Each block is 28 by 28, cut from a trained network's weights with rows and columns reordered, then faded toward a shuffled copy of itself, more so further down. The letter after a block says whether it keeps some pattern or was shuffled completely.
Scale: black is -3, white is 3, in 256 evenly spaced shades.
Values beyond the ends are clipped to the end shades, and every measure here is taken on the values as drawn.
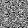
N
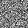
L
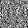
N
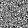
L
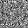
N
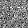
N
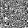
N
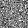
L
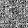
N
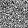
L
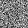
L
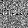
N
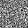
N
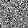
N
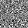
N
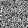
L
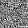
N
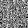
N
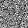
L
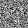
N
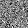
L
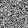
L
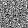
L
